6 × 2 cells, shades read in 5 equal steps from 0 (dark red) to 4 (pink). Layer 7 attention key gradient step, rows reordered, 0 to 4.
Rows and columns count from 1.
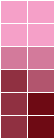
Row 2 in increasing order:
4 4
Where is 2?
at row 4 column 2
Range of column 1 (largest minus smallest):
3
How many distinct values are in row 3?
1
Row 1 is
4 4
